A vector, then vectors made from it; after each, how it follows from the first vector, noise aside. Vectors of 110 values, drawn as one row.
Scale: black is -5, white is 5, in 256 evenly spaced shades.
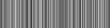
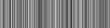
wrapped around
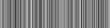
negated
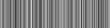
negated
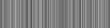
shrunk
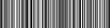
scaled up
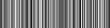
scaled up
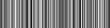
scaled up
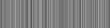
shrunk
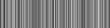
wrapped around
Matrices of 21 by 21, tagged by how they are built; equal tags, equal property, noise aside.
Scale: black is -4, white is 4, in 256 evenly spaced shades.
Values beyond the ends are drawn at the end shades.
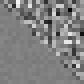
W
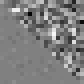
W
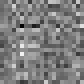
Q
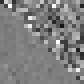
W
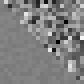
W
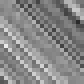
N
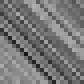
N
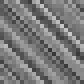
N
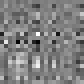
Q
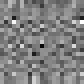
Q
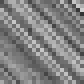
N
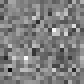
Q
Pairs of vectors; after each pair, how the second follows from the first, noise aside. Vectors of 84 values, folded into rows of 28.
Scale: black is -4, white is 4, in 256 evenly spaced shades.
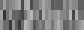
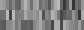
reversed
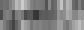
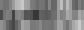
copied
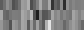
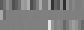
partly zeroed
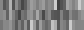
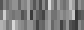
wrapped around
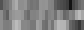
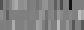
partly zeroed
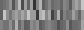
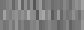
shrunk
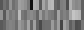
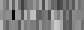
wrapped around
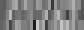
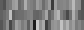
copied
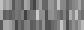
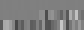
partly zeroed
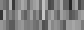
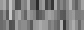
wrapped around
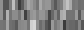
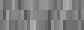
shrunk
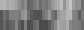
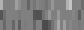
partly zeroed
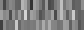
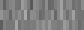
shrunk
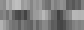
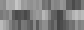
copied
